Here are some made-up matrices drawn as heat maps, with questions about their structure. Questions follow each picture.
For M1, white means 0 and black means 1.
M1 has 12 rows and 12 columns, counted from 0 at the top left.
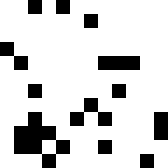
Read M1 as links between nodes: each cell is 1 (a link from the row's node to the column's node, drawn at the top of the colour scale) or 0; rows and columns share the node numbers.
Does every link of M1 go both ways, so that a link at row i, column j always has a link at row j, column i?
no
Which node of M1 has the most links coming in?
node 2
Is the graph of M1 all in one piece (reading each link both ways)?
yes
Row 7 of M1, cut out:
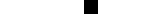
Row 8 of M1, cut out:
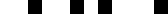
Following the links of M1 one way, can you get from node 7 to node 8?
yes
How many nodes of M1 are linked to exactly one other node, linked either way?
1
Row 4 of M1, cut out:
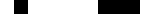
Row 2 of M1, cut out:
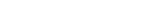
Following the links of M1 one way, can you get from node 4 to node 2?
yes
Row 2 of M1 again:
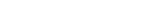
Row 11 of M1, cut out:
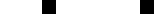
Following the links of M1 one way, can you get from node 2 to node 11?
no
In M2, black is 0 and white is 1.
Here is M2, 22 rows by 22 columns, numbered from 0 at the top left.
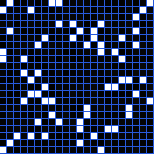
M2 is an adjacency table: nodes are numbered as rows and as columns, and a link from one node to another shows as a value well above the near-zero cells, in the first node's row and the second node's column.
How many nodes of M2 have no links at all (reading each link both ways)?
1
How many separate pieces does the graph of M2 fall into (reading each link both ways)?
2
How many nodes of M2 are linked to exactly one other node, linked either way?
1
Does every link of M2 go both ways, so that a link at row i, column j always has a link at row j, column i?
yes
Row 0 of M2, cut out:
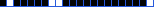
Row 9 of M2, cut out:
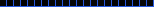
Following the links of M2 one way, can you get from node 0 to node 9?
no
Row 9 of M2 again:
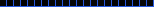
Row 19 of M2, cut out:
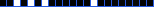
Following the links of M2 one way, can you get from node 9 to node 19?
no
